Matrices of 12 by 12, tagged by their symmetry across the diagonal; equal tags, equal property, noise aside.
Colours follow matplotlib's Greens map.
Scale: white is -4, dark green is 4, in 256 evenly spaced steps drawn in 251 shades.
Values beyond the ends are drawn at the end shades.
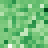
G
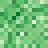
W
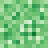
W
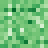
G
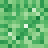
W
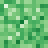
W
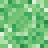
W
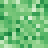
G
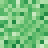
W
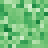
G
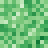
W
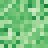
W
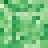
G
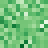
G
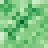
W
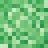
W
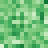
G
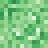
W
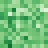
G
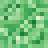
W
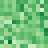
G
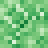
W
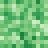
G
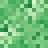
W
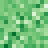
G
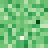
G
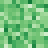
G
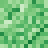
W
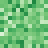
G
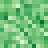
G
